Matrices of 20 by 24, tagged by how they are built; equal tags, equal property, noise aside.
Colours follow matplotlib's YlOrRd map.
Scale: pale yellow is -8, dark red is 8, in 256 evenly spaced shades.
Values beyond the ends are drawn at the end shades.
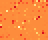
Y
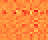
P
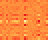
P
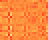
P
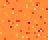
Y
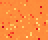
Y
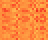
P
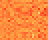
P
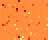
Y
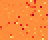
Y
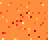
Y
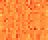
P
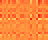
P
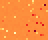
Y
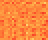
P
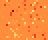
Y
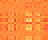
P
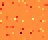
Y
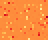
Y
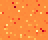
Y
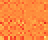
P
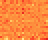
P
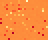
Y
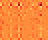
P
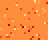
Y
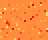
Y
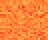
P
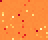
Y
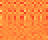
P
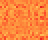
P
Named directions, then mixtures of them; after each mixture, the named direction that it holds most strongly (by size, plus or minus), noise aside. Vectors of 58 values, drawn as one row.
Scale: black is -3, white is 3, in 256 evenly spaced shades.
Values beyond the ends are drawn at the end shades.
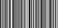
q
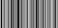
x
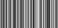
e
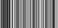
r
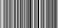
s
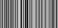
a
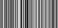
a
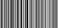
a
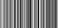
s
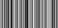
a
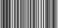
r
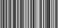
e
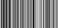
e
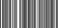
x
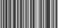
e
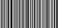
q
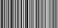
a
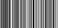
r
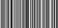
q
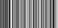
r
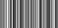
e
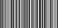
s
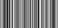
r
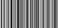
x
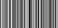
q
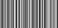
s
